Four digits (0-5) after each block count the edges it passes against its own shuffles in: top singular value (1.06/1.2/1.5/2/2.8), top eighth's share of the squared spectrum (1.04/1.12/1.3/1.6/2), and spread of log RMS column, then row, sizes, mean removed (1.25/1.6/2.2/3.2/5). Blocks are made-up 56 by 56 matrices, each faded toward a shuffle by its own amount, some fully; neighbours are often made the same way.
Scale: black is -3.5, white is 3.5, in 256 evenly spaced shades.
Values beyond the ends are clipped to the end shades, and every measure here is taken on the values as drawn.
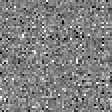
3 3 2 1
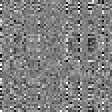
4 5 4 2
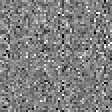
3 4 2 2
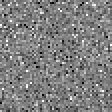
2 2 0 0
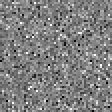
1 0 0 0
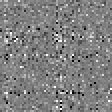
2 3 2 2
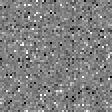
0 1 0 0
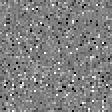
1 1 0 0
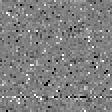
3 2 0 1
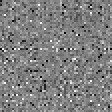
3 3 1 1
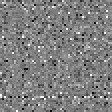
3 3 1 1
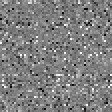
2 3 0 1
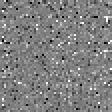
2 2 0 1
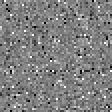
2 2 0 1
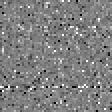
3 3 0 1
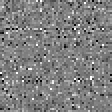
3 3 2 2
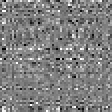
4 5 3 3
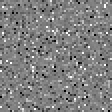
0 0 0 0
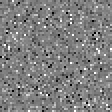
1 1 0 0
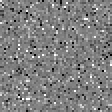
0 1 0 0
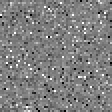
0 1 0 0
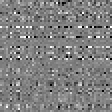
4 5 2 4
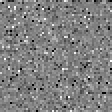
2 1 0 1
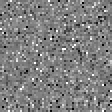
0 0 0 0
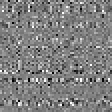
4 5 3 3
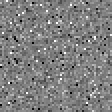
0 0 0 0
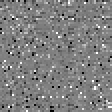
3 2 0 1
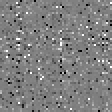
3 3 1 1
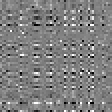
5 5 3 3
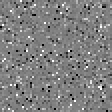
2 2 0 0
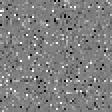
2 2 0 0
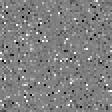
2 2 0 0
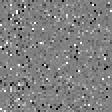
2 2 0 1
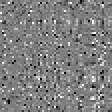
4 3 2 2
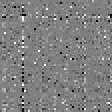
4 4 2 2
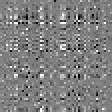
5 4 3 3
